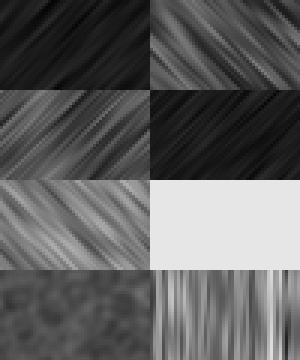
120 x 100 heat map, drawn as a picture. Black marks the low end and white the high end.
It is made of 4 by 2 panels. Panel 1,1: very low, slanting up to the right, faint in contrast. Panel 1,2: low, slanting down to the right. Panel 2,1: low, slanting up to the right. Panel 2,2: very low, slanting up to the right, faint in contrast. Panel 3,1: middling, slanting down to the right. Panel 3,2: very high, flat. Panel 4,1: low, blotchy, faint in contrast. Panel 4,2: middling, streaked downward, strong in contrast.
